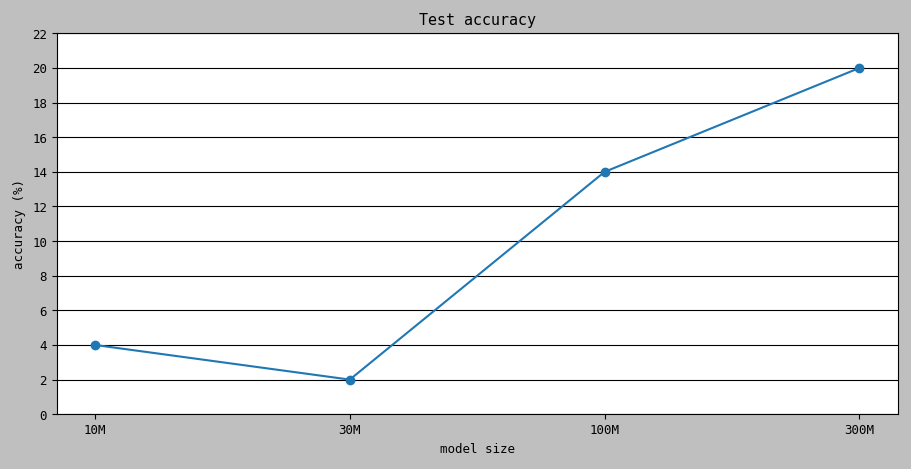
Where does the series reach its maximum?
300M
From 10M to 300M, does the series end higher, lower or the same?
higher
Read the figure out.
Title: Test accuracy
x-axis: model size, ticks 10M 30M 100M 300M
y-axis: accuracy (%), ticks 0 2 4 6 8 10 12 14 16 18 20 22
Values:
4 2 14 20
